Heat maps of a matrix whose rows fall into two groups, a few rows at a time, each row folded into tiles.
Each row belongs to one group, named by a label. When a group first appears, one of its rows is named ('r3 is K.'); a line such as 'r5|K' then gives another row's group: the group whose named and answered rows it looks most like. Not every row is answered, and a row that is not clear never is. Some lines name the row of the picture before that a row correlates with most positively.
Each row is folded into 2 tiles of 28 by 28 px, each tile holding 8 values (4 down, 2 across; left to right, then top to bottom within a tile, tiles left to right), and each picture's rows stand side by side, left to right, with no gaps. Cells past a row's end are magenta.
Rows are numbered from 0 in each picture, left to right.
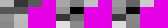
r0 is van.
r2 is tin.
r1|tin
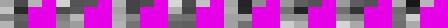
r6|van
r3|tin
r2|van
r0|tin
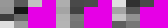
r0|tin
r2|van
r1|van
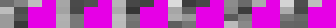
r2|van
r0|tin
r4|tin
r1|van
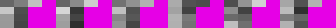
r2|tin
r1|tin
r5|tin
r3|van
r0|tin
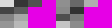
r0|van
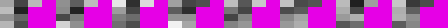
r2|tin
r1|tin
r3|van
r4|tin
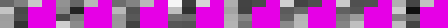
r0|tin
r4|van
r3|tin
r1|tin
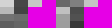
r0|tin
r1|tin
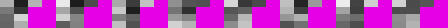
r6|tin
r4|van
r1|van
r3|van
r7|van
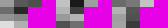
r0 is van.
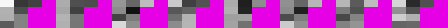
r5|tin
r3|van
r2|tin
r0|van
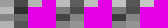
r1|tin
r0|tin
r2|tin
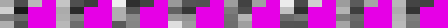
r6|tin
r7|van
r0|tin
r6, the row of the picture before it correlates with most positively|0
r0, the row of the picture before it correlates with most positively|0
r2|van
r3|van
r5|tin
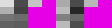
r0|tin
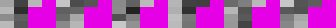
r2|tin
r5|van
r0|tin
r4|tin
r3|van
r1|van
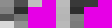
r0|tin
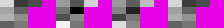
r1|tin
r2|tin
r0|van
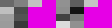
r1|tin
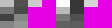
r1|tin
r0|tin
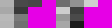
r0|van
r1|tin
